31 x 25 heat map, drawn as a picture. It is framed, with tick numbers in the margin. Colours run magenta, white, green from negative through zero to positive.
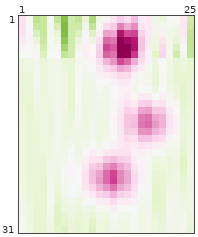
Seam: horizontal, 20% of the way down, the bottom part calmer. Dips: three. Ninth with the lowest average: top middle. Histogram: skewed, a long tail of low values.
